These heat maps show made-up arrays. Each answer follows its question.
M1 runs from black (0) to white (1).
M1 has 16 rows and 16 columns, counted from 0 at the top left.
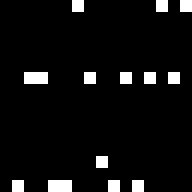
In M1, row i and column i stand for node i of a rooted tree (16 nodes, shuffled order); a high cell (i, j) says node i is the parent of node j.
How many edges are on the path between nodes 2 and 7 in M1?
2
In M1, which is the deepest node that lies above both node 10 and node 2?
6
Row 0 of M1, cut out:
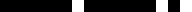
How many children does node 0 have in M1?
3
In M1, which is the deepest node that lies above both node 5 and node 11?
15
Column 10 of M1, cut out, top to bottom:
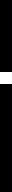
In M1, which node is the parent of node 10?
6
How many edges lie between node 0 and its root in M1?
0
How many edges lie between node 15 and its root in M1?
1
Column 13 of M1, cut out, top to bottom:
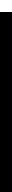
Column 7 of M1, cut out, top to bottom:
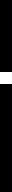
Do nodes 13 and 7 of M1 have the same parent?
no
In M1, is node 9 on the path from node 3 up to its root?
no
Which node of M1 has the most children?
6
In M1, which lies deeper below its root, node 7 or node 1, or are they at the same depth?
the same depth
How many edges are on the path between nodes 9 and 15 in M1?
1
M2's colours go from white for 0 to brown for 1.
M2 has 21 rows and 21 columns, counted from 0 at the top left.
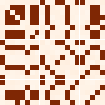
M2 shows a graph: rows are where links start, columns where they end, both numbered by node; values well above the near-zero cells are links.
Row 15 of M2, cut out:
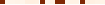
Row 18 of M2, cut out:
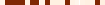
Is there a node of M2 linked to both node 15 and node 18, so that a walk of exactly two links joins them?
no
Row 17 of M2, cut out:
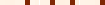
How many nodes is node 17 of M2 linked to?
4
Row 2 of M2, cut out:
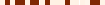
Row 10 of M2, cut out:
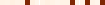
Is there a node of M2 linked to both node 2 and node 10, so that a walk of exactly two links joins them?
no
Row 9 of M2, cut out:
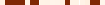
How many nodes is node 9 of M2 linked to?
9
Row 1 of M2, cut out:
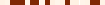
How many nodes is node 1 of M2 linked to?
9
